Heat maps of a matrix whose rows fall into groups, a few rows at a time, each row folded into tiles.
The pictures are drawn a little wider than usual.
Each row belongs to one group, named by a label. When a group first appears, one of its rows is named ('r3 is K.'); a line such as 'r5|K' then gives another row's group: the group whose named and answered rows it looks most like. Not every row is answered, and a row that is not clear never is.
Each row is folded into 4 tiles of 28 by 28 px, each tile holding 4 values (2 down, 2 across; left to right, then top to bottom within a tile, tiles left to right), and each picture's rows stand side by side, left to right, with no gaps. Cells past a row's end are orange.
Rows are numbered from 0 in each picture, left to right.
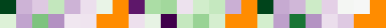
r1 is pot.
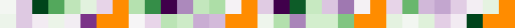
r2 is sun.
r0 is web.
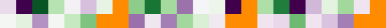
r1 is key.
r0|sun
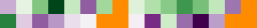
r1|web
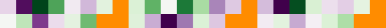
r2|sun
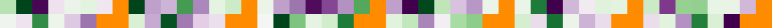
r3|sun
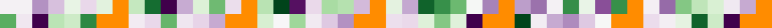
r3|web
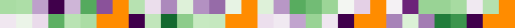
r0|key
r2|web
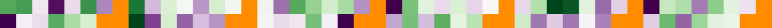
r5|pot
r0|key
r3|pot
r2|web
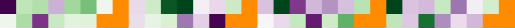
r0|pot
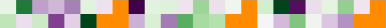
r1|pot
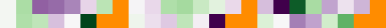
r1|web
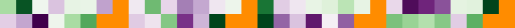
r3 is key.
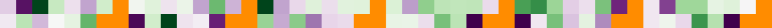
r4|key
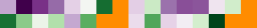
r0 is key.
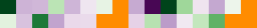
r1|sun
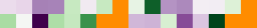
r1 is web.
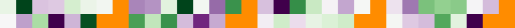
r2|sun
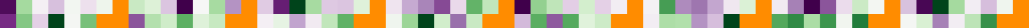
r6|key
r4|pot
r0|pot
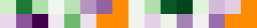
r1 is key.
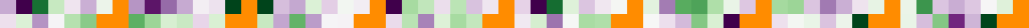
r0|sun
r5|web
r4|sun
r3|pot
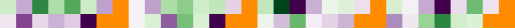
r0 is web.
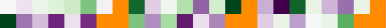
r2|sun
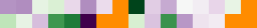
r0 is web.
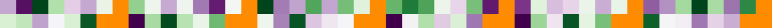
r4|pot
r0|sun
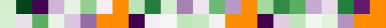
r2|key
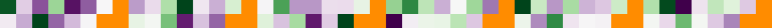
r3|key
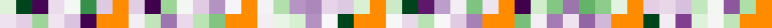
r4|pot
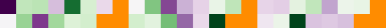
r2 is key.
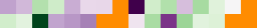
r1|pot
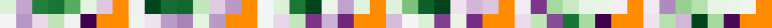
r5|web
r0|web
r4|web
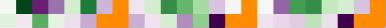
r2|web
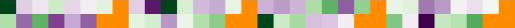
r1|sun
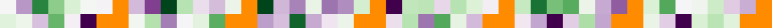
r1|sun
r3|pot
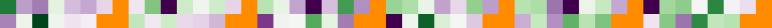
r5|pot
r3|key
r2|key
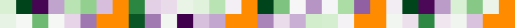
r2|key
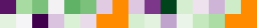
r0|pot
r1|sun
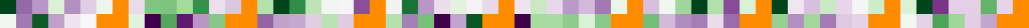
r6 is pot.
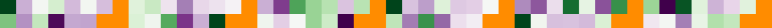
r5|sun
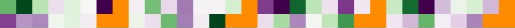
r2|sun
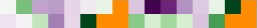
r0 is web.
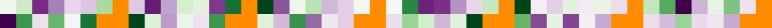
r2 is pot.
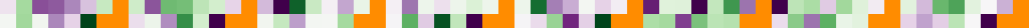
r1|web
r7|web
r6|pot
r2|sun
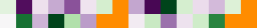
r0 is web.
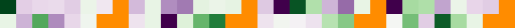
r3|pot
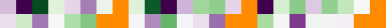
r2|pot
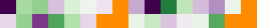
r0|pot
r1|sun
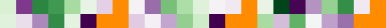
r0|web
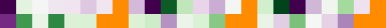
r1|sun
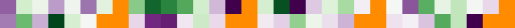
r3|web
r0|pot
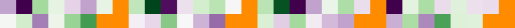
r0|sun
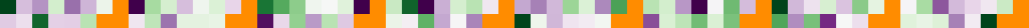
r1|pot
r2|key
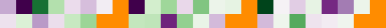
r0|sun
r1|pot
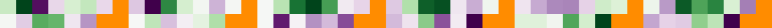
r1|sun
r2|web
